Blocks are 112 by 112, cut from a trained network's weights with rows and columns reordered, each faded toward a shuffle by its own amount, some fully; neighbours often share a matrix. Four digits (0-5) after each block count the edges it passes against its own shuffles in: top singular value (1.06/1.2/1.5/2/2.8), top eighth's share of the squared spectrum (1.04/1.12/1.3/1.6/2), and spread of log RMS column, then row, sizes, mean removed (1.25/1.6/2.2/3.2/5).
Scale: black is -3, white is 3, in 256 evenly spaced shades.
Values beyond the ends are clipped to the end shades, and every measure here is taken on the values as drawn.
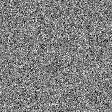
2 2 0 0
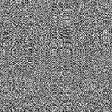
4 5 2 2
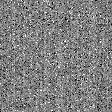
2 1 0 1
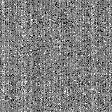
4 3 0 3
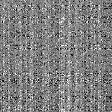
4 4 1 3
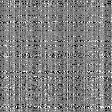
5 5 2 5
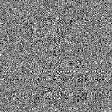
4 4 2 3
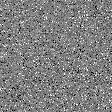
0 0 0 0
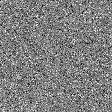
0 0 0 0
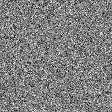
1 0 0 0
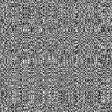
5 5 4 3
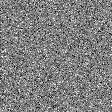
0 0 0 0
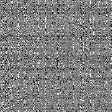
3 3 4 0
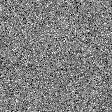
0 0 0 0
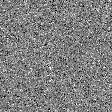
0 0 0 0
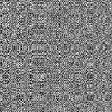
5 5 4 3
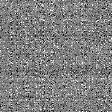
3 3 3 0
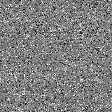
1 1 1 0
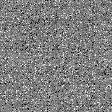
2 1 2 0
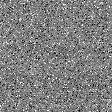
1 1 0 0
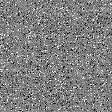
1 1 1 0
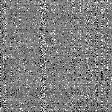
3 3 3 0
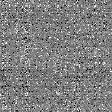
3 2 3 0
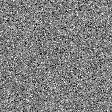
1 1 0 0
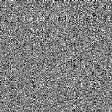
3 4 3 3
